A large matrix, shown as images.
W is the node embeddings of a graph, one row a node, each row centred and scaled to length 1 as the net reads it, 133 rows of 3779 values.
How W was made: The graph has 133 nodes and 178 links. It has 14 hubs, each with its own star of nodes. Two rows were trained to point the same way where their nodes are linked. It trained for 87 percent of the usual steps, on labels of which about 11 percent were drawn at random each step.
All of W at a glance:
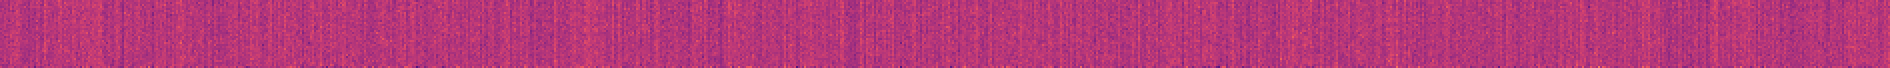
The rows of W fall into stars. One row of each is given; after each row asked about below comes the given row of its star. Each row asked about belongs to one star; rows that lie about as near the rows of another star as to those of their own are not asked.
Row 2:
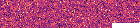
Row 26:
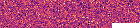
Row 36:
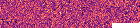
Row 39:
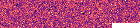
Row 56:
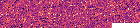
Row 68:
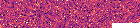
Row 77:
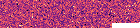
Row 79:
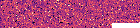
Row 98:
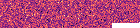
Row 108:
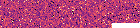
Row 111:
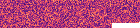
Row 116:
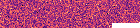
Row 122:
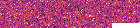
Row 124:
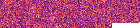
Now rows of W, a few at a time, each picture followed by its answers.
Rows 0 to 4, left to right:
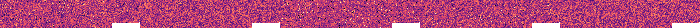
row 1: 39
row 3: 56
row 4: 98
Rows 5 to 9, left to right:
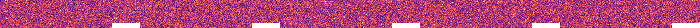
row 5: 77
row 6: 124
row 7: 2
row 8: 116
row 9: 116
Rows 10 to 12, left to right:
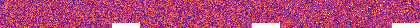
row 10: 77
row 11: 79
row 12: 56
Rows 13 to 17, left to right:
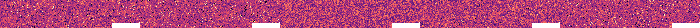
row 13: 2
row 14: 116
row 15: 56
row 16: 116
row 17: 56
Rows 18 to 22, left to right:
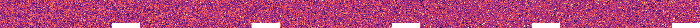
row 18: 79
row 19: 111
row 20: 26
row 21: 79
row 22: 2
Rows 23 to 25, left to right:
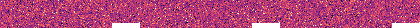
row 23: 39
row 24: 26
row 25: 108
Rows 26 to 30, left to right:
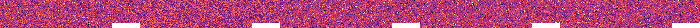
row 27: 68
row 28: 36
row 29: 111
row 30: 68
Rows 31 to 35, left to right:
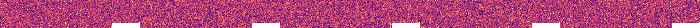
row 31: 111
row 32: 2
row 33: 77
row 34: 39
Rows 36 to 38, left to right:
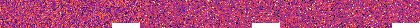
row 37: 108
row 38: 77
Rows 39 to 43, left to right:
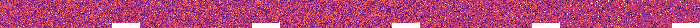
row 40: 124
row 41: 36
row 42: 116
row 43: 124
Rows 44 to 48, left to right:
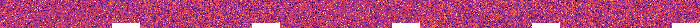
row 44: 26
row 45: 39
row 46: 77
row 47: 68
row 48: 79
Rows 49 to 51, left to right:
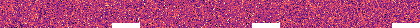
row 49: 79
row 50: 2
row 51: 2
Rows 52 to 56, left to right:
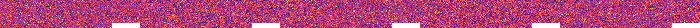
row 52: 122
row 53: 108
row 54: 77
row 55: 98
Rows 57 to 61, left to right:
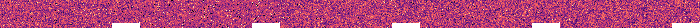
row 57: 124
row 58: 2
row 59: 36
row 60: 2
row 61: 79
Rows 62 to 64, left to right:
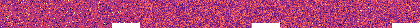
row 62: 98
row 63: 108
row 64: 2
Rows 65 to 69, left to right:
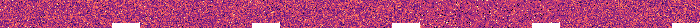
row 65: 116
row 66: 116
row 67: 79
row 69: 26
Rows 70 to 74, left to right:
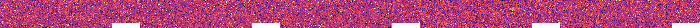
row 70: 116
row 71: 36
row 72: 108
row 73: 26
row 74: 98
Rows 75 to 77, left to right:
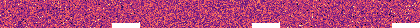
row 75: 79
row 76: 26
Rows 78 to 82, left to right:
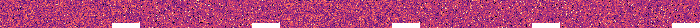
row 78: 122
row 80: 39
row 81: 39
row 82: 56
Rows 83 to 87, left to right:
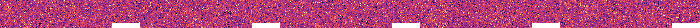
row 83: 56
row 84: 36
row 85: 124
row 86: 39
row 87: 39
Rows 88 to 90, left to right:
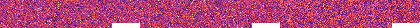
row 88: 26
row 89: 122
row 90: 39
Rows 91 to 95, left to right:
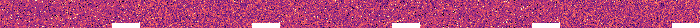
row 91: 108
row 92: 26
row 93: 26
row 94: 68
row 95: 124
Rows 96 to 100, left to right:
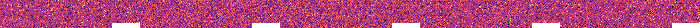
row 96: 2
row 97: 111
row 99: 36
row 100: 36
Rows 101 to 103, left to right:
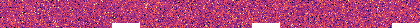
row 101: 68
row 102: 77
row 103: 98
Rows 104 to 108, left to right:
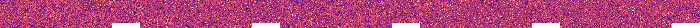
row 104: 36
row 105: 79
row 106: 108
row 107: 26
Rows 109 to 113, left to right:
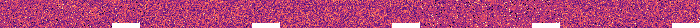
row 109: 98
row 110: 36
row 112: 79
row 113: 111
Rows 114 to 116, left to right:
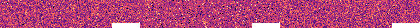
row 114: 98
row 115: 56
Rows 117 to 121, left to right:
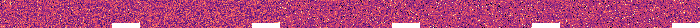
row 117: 56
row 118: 122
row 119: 36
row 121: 116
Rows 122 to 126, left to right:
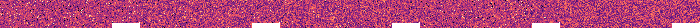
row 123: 36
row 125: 79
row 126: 116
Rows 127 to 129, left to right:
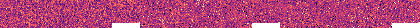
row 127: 111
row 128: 98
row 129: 98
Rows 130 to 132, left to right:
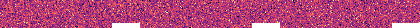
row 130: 56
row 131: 116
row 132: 39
